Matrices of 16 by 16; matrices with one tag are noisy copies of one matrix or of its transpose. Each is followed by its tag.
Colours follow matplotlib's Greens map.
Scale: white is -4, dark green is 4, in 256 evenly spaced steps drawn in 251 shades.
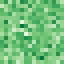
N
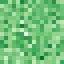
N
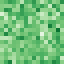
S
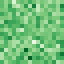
S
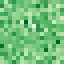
N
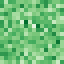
N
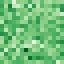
S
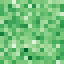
S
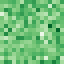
S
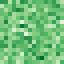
N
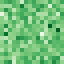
S
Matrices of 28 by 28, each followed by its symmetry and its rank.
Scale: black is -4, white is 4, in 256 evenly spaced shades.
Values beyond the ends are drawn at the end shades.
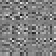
neither, rank three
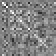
symmetric, rank five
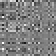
neither, rank three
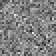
symmetric, full rank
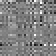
neither, rank three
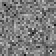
symmetric, full rank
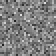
antisymmetric, full rank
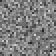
symmetric, full rank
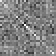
symmetric, rank five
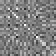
symmetric, rank five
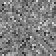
antisymmetric, full rank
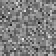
antisymmetric, full rank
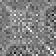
symmetric, rank five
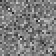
symmetric, full rank
